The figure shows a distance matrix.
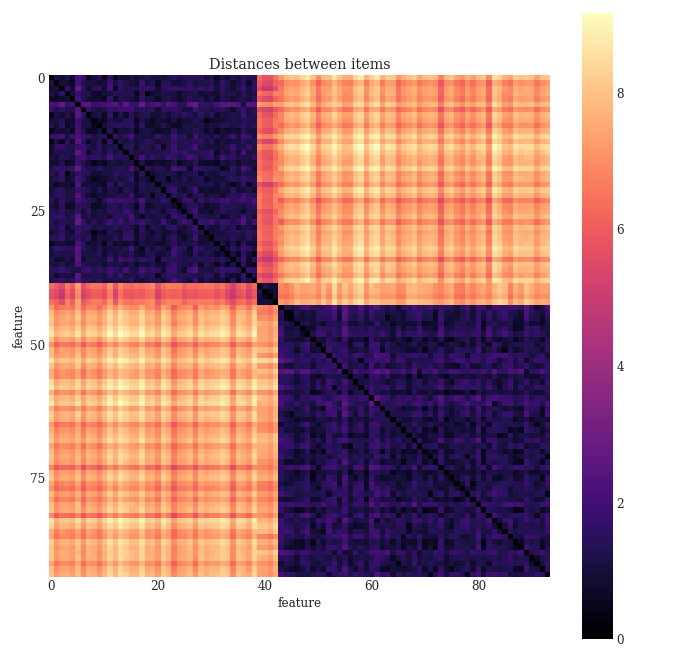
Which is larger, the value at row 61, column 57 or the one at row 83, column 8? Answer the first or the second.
the second
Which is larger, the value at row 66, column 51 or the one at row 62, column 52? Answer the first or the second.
the second
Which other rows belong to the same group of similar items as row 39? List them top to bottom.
40, 41, 42
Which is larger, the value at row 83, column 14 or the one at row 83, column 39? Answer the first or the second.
the first
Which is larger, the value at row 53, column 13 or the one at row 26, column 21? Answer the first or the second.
the first
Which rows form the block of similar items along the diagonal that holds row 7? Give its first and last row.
0 to 38
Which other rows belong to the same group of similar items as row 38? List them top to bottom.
0, 1, 2, 3, 4, 5, 6, 7, 8, 9, 10, 11, 12, 13, 14, 15, 16, 17, 18, 19, 20, 21, 22, 23, 24, 25, 26, 27, 28, 29, 30, 31, 32, 33, 34, 35, 36, 37
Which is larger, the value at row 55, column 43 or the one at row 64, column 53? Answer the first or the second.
the first
